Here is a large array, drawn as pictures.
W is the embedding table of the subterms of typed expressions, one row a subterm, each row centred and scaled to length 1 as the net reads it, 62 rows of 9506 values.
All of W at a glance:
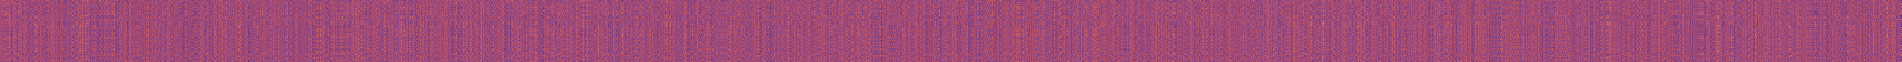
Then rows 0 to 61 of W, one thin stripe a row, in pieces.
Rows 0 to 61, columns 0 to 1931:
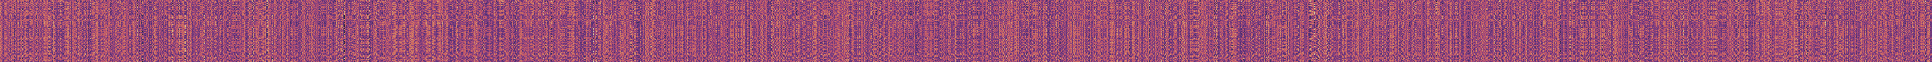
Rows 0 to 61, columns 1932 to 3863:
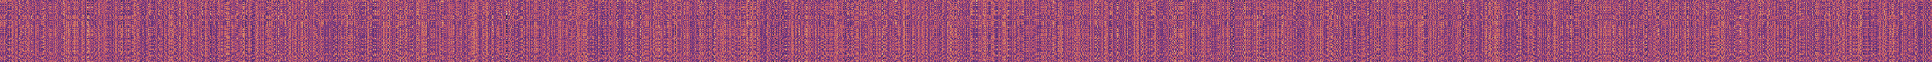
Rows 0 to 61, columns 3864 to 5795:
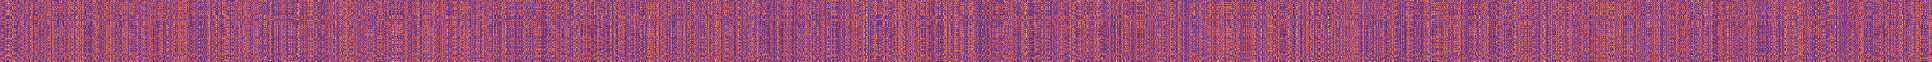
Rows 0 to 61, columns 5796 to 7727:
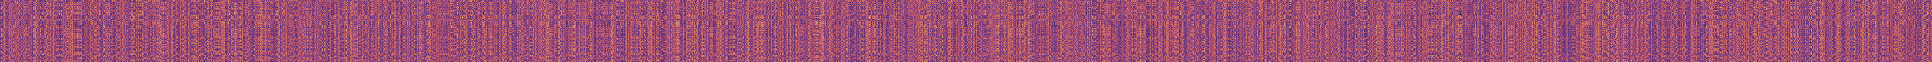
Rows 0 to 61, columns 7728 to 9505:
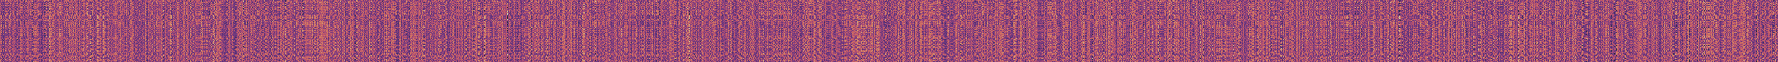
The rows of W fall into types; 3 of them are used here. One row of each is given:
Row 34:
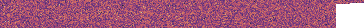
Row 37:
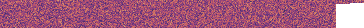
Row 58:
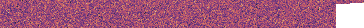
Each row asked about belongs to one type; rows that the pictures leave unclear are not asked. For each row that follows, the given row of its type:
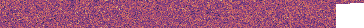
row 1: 58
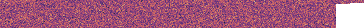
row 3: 37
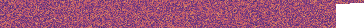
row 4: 34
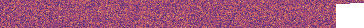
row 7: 34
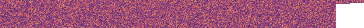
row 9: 58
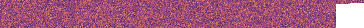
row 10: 34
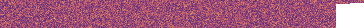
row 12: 34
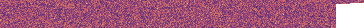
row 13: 37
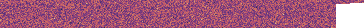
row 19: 37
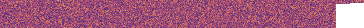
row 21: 37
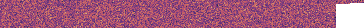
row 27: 34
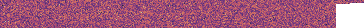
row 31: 34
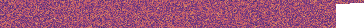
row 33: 34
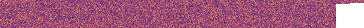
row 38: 37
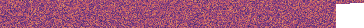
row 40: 58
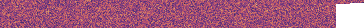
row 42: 34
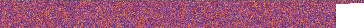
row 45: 34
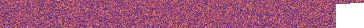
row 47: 37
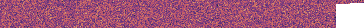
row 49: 34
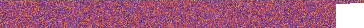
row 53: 37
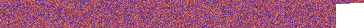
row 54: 37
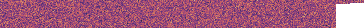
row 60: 37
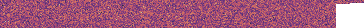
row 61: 34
